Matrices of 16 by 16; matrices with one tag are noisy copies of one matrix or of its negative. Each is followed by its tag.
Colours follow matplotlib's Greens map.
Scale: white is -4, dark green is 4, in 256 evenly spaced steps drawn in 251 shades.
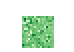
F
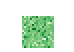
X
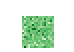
X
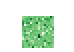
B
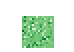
X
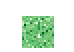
B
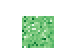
X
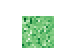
F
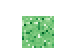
B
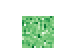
B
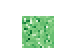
F
